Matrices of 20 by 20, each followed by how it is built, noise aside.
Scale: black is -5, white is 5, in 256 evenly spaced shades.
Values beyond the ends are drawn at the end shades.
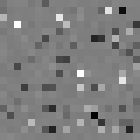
sparse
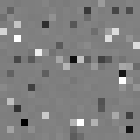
sparse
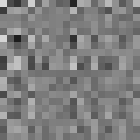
low rank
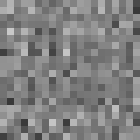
low rank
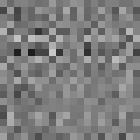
low rank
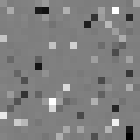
sparse
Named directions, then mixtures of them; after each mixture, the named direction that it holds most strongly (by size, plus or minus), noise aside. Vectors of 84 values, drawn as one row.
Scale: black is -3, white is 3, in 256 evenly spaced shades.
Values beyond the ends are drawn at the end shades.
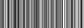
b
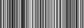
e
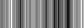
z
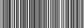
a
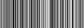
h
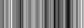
z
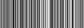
h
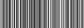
a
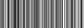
b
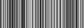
e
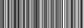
b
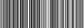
h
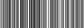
a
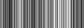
z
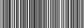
a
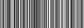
a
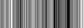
z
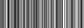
b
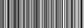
b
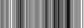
z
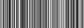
a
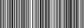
e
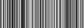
e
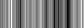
z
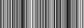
e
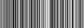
h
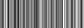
b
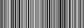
a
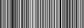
e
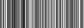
e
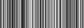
e
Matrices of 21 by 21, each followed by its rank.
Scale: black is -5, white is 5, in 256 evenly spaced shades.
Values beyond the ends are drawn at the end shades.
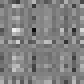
two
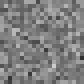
full rank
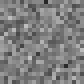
full rank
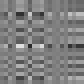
one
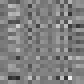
two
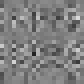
three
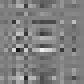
two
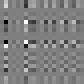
one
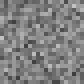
full rank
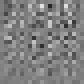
three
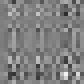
two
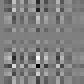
one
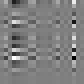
one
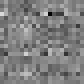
three
